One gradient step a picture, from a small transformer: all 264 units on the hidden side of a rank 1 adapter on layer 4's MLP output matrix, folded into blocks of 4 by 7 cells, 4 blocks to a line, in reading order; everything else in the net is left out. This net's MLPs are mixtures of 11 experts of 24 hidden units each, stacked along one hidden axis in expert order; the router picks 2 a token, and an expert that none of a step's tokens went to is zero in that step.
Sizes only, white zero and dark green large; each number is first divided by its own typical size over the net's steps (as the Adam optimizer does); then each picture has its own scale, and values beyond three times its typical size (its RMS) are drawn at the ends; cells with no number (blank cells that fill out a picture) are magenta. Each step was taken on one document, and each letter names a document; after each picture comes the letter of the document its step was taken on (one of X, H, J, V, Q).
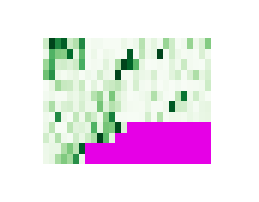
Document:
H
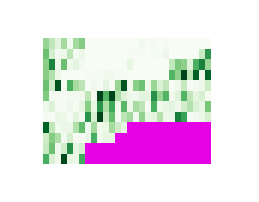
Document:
H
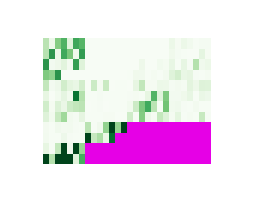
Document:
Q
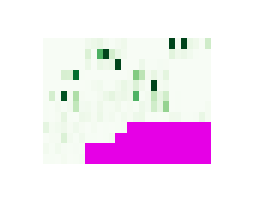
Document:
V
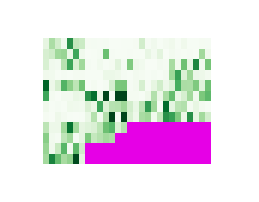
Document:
Q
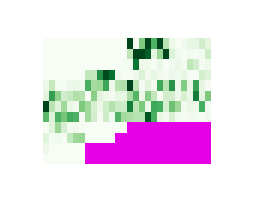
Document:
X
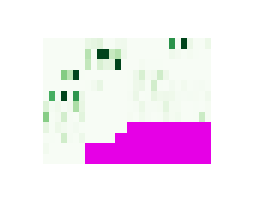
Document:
V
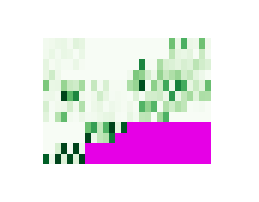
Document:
Q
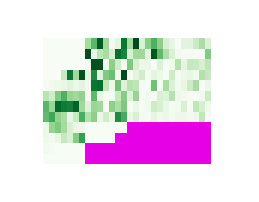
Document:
X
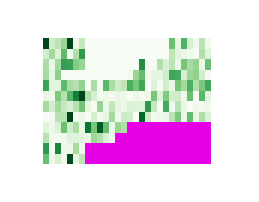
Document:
Q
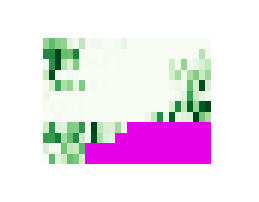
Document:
H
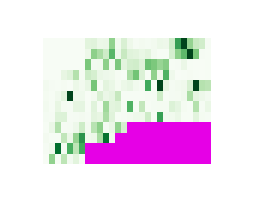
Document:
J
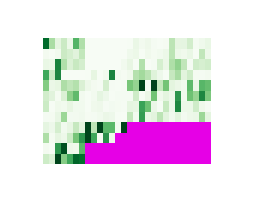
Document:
Q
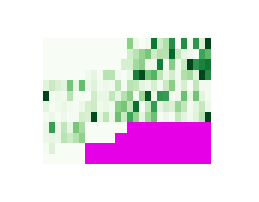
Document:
X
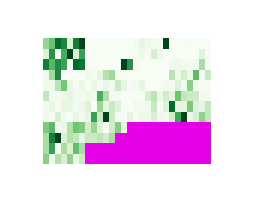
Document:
H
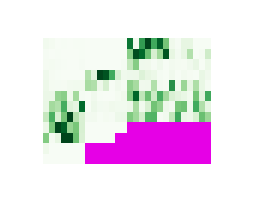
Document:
X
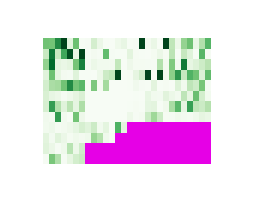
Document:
H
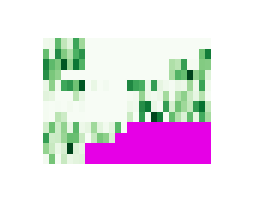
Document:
H
